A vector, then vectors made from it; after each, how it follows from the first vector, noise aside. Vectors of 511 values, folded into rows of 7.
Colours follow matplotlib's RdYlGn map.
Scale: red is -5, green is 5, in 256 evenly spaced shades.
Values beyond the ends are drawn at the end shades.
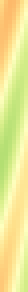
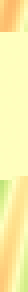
partly zeroed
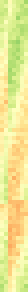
wrapped around
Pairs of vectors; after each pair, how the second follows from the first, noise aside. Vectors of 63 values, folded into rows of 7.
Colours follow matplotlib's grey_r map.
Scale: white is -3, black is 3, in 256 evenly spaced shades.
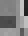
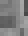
shrunk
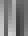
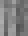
shrunk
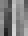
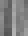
shrunk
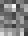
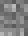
shrunk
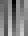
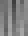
shrunk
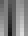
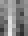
negated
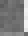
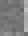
shrunk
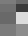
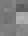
shrunk
